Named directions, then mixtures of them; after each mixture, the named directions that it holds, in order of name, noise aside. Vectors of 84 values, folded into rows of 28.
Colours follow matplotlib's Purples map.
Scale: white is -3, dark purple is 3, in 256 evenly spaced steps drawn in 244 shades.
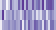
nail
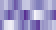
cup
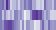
cup, nail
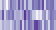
cup, nail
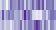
cup, nail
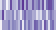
nail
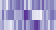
cup, nail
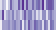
nail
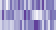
cup, nail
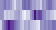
cup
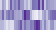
cup, nail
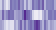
cup, nail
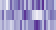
cup, nail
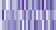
nail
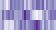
cup, nail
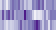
cup, nail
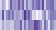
cup, nail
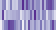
cup, nail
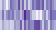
cup, nail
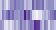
cup, nail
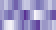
cup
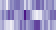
cup, nail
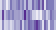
cup, nail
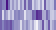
cup, nail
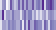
nail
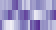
cup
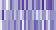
nail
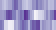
cup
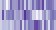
cup, nail
